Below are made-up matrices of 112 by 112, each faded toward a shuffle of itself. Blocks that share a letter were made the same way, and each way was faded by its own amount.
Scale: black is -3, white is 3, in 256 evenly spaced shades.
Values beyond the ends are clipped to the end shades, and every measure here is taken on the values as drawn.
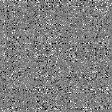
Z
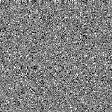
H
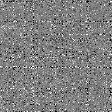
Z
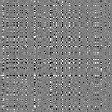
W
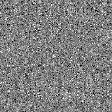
H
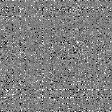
Z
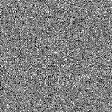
H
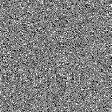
H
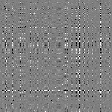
W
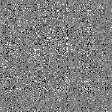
Z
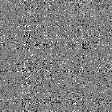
Z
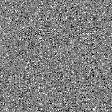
H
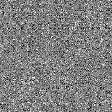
H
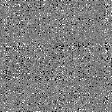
Z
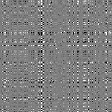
W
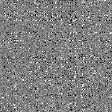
Z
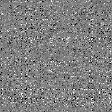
Z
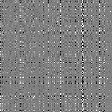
W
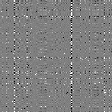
W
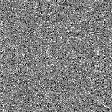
H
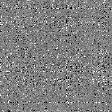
Z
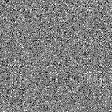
H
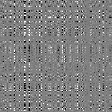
W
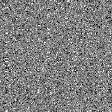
H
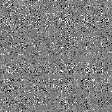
Z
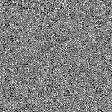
H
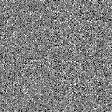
H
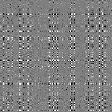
W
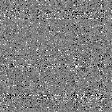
Z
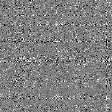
Z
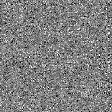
H
